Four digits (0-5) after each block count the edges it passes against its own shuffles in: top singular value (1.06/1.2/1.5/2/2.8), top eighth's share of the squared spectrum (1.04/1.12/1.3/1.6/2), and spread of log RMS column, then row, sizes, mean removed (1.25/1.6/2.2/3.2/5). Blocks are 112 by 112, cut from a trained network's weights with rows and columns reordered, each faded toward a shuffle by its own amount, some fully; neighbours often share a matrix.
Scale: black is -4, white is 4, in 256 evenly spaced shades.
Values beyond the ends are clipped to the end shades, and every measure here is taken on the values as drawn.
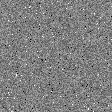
0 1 0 0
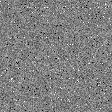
2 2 0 1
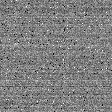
3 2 1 0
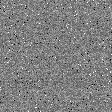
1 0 0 0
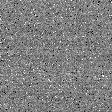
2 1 0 0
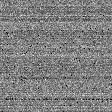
4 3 0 2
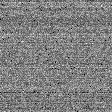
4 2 0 1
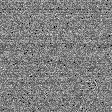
3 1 0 0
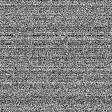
4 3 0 2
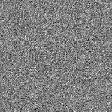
3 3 2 1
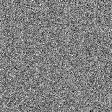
2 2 0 0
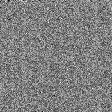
3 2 0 1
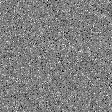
2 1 0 0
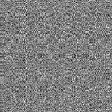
4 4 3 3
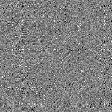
4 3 2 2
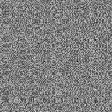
4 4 1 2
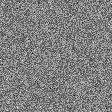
0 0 0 0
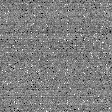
3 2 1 0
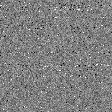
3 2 0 2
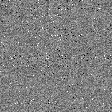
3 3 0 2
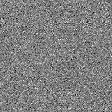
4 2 0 1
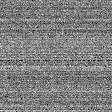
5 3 1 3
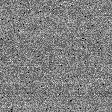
2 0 0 0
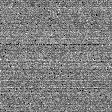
4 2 0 2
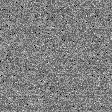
1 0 0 0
